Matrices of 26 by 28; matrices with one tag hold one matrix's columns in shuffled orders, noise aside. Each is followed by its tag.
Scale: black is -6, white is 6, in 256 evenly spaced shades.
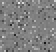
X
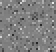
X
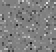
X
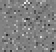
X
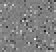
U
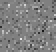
U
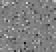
X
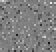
X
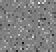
X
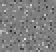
U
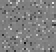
X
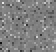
X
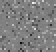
X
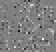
U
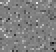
X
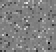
X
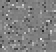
U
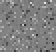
X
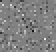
U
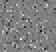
U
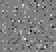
U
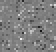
U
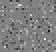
U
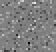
X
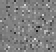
U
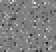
X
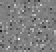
U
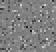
U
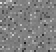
X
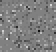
U
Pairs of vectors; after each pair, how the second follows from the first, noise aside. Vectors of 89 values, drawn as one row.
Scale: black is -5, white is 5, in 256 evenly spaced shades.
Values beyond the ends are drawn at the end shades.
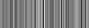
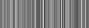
negated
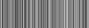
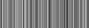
negated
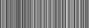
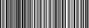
scaled up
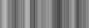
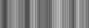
negated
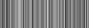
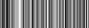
scaled up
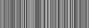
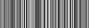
scaled up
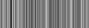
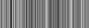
copied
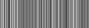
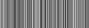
shuffled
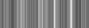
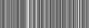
shuffled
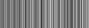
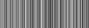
negated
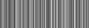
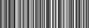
scaled up
